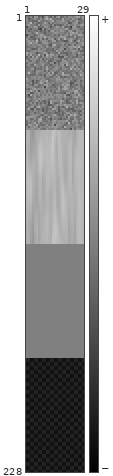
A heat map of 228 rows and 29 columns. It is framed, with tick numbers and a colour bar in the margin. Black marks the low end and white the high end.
It is made of 4 by 1 panels. Panel 1,1: middling, fine-grained. Panel 2,1: high, streaked downward, faint in contrast. Panel 3,1: middling, flat. Panel 4,1: very low, checkered, faint in contrast.
